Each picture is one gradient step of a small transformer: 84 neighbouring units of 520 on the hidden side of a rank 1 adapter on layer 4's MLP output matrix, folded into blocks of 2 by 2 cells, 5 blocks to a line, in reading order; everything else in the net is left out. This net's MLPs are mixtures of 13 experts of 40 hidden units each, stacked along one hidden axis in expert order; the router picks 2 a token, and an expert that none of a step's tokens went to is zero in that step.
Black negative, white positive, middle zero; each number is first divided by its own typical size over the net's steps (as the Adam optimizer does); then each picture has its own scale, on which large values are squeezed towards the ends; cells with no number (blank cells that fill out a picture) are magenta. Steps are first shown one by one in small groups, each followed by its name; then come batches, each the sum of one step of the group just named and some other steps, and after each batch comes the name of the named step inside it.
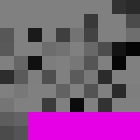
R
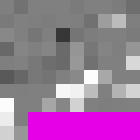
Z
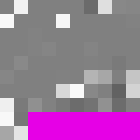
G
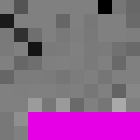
R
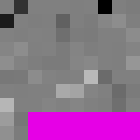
Z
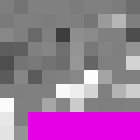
Z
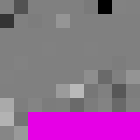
G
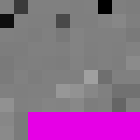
Z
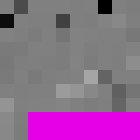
Z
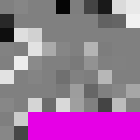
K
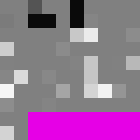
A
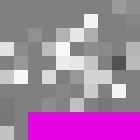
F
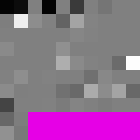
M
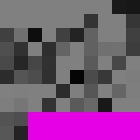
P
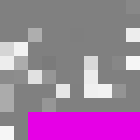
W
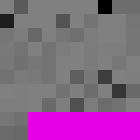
P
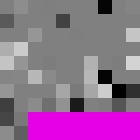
W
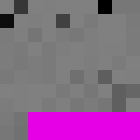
P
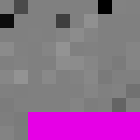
F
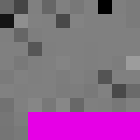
M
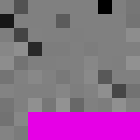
W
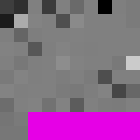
M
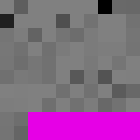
P
